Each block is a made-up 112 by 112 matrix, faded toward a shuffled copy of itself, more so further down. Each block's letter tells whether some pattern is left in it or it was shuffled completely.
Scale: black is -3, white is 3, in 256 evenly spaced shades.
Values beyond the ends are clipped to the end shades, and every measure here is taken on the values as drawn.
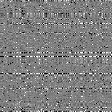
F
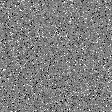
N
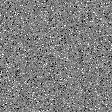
N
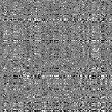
F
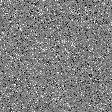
N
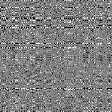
F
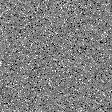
N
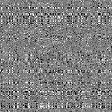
F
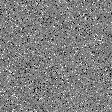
N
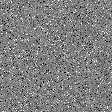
N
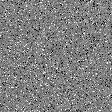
N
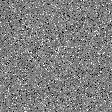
N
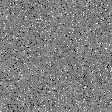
N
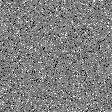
N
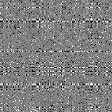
F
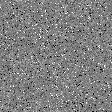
N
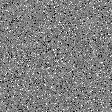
N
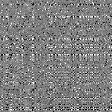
F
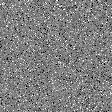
N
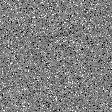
N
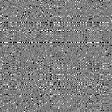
F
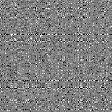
F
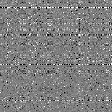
F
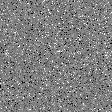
N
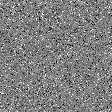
N
